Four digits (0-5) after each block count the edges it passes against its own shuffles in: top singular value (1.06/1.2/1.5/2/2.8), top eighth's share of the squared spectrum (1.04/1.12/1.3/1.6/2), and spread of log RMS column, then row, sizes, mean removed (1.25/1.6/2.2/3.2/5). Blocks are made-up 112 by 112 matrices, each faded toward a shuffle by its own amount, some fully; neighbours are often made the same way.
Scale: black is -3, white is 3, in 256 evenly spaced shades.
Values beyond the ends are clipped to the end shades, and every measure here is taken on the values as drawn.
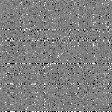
5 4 2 3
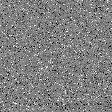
2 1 0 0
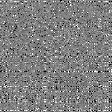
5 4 2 3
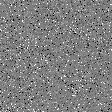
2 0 0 0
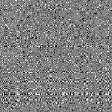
5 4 2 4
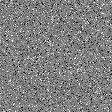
2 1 0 0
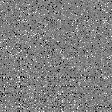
4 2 1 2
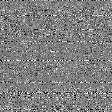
2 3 0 4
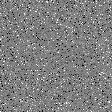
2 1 0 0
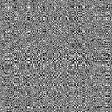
5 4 3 3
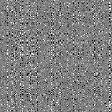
4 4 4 2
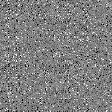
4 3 2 1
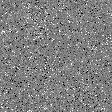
2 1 0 0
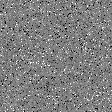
0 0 0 0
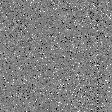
2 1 1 0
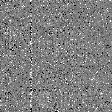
3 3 2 1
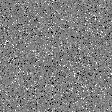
2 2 1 0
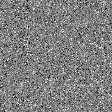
0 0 2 0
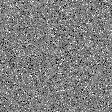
0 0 0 0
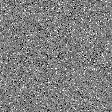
0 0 1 0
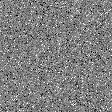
0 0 0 0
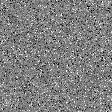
0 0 0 0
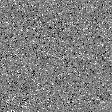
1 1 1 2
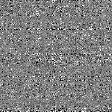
1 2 3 4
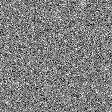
2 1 0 0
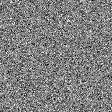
2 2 1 0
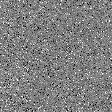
0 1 1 0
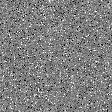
0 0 0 0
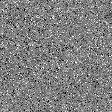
0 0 1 1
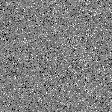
0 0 0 0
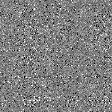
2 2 3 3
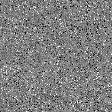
1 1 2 1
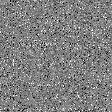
1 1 2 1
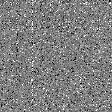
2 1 2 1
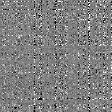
2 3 4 4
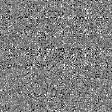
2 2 3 3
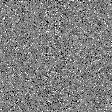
1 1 1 1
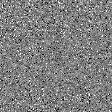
1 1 2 2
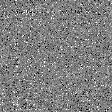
1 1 2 2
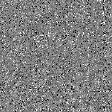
1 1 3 2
